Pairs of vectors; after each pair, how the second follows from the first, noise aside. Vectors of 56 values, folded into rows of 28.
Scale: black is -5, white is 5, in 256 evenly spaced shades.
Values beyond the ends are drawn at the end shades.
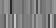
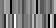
scaled up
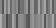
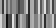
scaled up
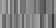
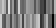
scaled up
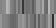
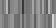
sign-scrambled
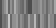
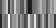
scaled up
